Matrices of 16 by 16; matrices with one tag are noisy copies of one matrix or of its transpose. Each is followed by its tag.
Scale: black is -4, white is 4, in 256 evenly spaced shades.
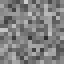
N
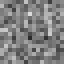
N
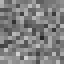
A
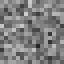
N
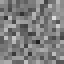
A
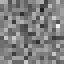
A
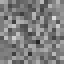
A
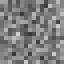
A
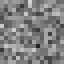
N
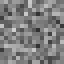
N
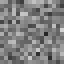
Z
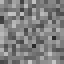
Z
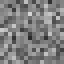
N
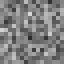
N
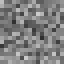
A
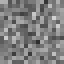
A
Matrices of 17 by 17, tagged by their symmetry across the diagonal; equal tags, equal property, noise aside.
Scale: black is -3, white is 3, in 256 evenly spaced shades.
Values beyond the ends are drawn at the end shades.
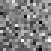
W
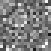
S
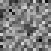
S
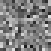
W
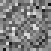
S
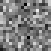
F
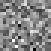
F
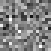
F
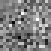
W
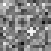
S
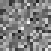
S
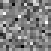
W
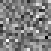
F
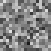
S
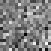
F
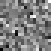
W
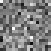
F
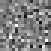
W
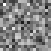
S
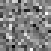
W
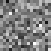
F
